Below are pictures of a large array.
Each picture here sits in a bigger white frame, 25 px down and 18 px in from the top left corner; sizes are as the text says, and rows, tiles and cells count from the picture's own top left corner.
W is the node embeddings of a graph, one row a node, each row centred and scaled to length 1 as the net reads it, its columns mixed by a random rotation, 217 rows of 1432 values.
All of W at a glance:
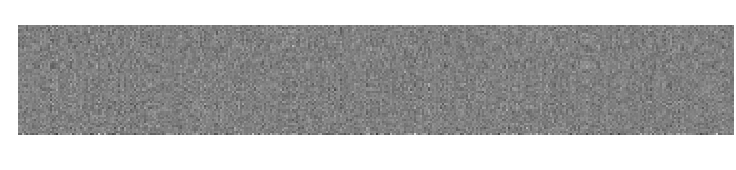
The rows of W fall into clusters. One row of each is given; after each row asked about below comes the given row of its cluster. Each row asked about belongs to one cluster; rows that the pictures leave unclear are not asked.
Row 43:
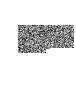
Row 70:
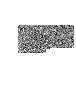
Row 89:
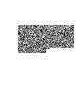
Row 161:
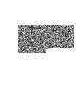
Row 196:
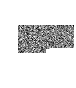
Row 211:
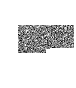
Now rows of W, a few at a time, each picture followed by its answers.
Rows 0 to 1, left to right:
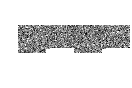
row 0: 211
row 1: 43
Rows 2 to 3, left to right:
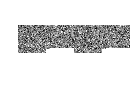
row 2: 43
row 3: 161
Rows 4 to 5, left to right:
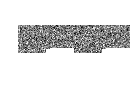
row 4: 70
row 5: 89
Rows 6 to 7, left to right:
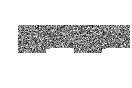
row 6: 196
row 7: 89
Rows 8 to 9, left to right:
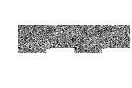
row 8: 43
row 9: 43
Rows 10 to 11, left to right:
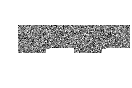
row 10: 211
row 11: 89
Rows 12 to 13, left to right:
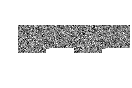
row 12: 196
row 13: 196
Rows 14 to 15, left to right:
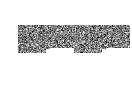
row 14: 43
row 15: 70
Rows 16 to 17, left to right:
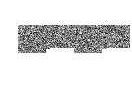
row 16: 89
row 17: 161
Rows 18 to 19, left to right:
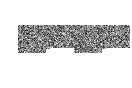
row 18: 196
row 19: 43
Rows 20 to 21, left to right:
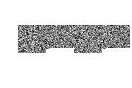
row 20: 196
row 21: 211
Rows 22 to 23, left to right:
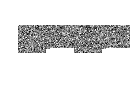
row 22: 196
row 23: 161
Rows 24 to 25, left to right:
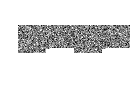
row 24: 211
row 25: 196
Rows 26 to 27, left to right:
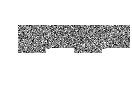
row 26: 211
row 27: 43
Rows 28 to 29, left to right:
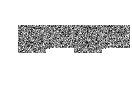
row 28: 161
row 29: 161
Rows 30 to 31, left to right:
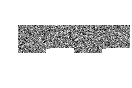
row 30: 43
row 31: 196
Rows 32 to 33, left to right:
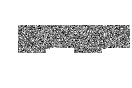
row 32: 161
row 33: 211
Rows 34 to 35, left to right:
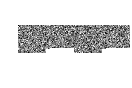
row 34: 211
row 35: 161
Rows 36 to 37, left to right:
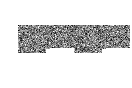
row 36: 211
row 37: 43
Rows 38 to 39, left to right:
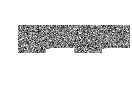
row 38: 196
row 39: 161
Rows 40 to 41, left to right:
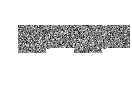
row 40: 43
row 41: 211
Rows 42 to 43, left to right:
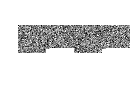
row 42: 211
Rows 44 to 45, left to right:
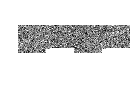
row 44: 211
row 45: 43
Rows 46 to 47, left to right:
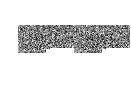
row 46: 70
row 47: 70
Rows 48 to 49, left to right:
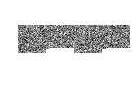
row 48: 43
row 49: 70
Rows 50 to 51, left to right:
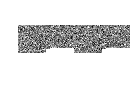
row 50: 70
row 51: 89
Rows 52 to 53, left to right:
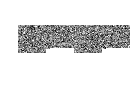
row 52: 161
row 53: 70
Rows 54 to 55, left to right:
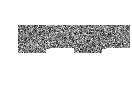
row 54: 43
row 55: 89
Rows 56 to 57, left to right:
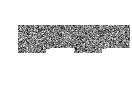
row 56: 196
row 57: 43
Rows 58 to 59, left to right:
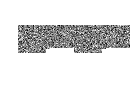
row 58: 196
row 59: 161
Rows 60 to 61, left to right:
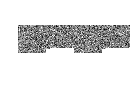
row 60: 70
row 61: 196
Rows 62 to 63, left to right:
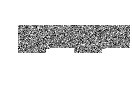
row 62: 89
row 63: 43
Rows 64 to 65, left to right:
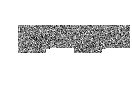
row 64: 70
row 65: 89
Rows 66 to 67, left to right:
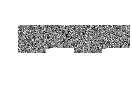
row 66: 161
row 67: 196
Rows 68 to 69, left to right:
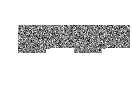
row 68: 89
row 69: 211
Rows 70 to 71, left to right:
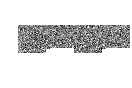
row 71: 89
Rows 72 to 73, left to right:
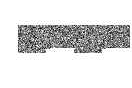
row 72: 161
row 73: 211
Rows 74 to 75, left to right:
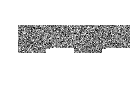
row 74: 161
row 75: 89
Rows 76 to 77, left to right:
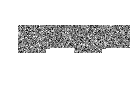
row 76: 196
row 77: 43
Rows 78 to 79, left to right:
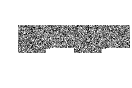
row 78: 161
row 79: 161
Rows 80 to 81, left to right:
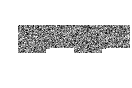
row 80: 196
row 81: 161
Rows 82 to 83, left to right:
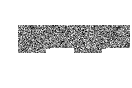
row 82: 161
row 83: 196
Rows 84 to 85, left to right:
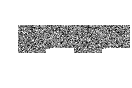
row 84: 161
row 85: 161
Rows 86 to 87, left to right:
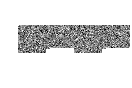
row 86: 89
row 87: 196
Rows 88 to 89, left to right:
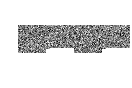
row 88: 43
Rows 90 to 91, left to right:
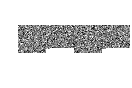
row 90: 211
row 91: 196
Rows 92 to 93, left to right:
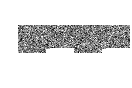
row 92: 211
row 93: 43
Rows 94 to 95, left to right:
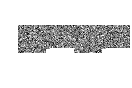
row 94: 196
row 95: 211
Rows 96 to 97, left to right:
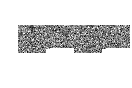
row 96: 161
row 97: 89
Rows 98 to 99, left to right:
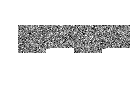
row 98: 43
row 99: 196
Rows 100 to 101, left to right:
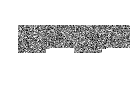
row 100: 196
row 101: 70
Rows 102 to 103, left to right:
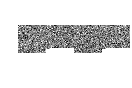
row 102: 211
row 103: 89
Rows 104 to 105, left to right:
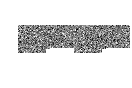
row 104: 196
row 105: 70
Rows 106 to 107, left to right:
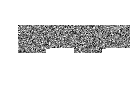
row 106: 211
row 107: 89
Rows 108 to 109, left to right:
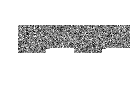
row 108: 196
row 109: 89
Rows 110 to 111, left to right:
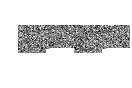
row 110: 196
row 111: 43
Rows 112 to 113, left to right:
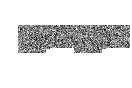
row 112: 70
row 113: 196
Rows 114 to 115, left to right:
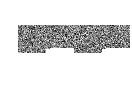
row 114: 161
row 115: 89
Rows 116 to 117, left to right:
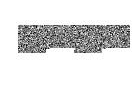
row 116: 89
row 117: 211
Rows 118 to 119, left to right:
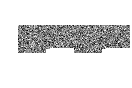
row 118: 196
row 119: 89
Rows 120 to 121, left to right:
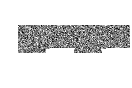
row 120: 211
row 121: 211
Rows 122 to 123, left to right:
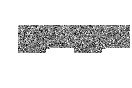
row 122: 89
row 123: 89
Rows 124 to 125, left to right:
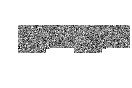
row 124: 89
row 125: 70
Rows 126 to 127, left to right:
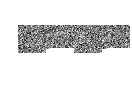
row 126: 43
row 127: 70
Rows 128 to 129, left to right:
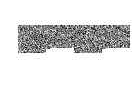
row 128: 70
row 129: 196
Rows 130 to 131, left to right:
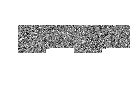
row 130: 196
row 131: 70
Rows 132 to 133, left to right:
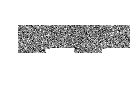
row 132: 211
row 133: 43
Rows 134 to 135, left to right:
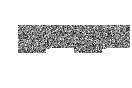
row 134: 211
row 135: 89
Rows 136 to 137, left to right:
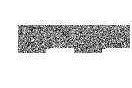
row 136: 161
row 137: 89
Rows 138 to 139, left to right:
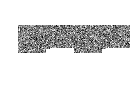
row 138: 70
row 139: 196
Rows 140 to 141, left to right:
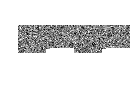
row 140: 196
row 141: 89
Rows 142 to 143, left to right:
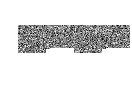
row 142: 89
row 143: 70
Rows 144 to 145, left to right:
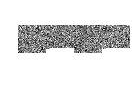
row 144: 196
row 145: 43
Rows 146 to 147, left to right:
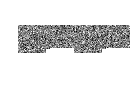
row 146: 70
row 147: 70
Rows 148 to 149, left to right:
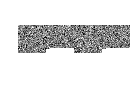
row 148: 89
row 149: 196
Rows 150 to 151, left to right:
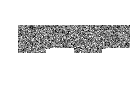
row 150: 161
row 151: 196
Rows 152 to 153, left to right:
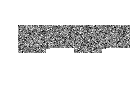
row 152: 43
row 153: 161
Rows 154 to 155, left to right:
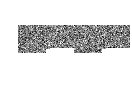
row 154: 43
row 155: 211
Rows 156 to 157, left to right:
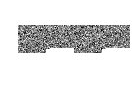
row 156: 89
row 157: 89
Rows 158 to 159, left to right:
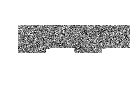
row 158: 89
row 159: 43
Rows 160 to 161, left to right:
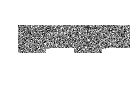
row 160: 43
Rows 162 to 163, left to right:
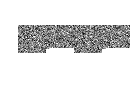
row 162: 196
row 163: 196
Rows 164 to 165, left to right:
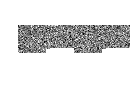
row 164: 43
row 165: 196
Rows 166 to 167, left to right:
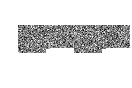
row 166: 43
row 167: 196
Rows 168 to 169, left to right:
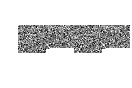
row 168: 89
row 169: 89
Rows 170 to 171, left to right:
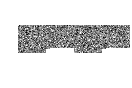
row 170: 196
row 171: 161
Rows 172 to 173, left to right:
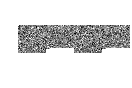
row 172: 89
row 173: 89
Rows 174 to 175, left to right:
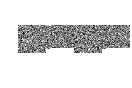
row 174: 211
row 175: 196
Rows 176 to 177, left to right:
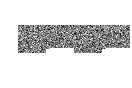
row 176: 196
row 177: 89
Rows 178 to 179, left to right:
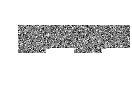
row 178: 211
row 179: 211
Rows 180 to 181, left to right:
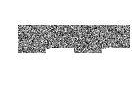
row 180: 211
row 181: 161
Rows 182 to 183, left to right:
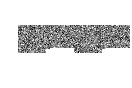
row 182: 161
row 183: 43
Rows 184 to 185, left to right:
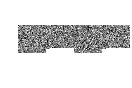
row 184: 211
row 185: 161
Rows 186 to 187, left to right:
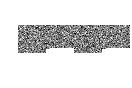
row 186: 196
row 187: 89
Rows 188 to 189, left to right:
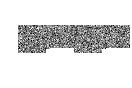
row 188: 89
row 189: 161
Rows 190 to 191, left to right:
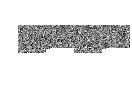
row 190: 70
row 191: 161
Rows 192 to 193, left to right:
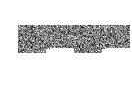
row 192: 161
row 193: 89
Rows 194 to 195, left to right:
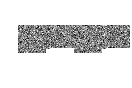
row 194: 196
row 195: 211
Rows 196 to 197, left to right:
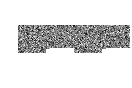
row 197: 43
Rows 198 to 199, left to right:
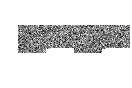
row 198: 43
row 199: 89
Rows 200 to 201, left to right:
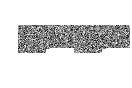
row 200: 89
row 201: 70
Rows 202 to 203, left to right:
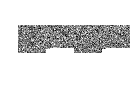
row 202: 161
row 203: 89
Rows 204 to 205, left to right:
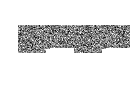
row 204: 161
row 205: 161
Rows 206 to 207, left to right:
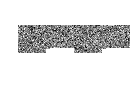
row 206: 161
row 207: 43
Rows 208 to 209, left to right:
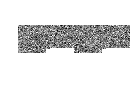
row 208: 70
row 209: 43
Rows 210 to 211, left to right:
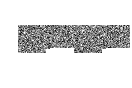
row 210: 161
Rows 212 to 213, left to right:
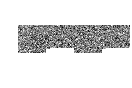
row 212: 70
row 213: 196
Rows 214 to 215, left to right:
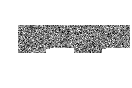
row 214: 161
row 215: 89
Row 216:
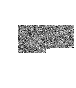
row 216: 43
